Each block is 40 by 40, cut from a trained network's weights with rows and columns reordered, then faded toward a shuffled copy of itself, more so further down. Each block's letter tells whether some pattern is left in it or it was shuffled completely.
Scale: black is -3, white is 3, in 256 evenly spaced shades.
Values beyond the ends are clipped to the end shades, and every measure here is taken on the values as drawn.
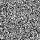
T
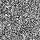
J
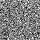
J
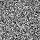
J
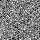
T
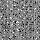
T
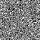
T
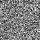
J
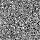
J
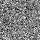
J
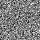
J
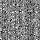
T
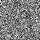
J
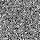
J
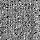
T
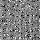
T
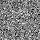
J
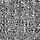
T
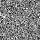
J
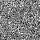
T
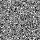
J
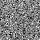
J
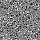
J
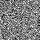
J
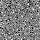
J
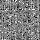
T
